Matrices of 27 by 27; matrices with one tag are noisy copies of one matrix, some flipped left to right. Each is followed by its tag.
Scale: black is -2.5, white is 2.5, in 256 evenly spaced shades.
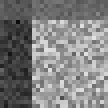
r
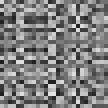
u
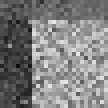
r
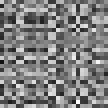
u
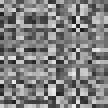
u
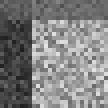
r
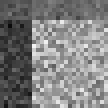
r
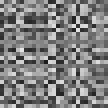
u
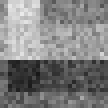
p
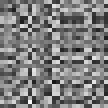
u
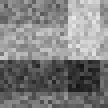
p
